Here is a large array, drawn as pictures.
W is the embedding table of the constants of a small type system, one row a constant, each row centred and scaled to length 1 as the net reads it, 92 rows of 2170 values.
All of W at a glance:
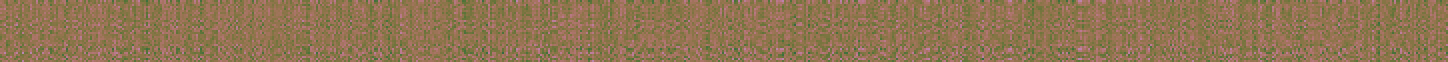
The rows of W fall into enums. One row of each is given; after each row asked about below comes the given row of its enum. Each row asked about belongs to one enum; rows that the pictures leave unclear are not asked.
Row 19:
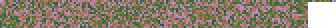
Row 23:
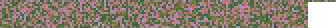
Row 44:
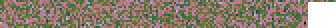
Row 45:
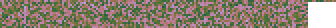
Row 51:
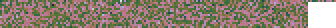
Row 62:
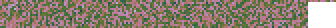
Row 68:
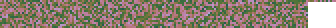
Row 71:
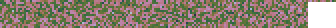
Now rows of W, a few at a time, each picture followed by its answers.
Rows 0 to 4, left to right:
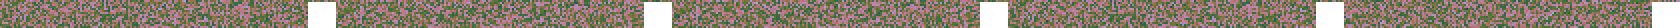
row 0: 23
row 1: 45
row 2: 45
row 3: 23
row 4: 68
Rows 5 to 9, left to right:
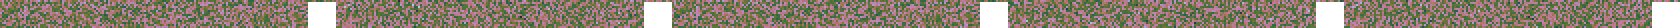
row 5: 45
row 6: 62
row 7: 45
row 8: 71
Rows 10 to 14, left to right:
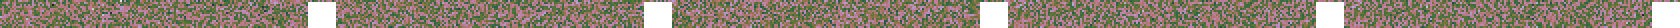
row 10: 51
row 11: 68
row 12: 19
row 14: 62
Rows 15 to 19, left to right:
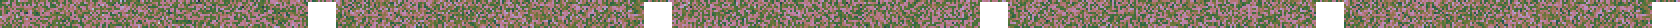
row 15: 51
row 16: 19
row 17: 62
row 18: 23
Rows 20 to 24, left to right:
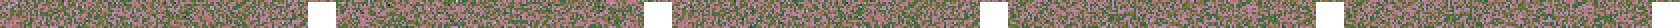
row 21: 51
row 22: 62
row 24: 23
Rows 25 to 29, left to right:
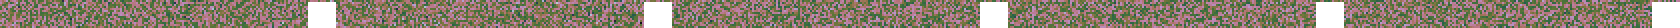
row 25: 62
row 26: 44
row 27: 23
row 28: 45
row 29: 68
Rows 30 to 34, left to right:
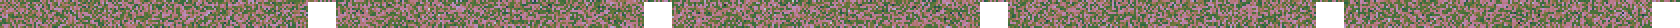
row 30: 68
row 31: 51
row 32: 51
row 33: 23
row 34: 71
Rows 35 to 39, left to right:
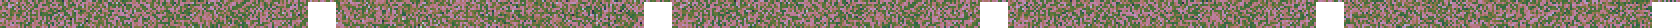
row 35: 62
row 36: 44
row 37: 62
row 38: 62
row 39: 68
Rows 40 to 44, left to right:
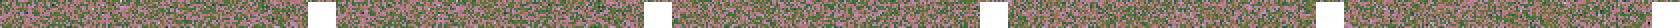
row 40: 51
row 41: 51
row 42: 68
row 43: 19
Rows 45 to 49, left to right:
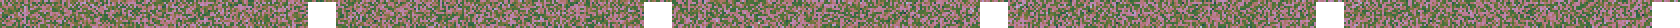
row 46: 23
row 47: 71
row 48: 62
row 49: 62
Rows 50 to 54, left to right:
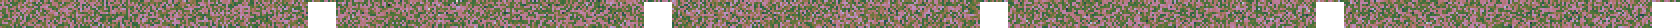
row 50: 23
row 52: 19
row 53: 71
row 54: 71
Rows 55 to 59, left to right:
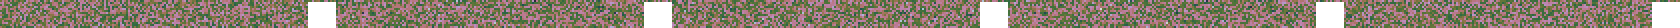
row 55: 23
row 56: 51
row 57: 71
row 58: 51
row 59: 45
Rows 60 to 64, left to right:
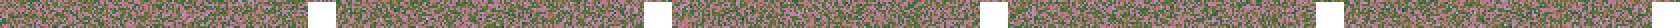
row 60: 68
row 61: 71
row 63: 45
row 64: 71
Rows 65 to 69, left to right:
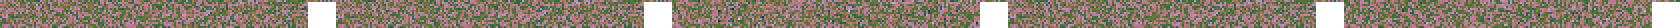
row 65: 68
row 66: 68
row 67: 44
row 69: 71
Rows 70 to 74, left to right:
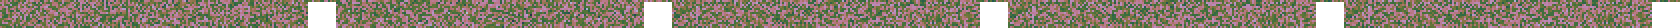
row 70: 23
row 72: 45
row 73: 45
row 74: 45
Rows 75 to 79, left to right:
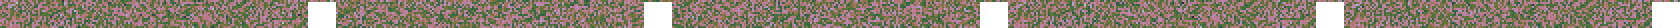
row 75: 62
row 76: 45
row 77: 23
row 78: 62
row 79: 62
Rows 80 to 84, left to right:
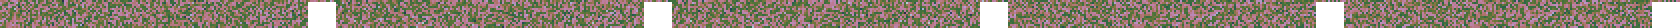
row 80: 62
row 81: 71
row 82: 71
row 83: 68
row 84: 68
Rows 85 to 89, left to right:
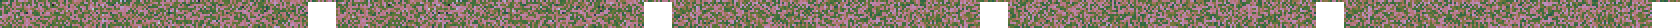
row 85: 51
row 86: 51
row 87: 45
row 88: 23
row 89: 45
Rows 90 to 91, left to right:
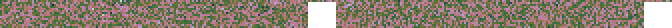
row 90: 51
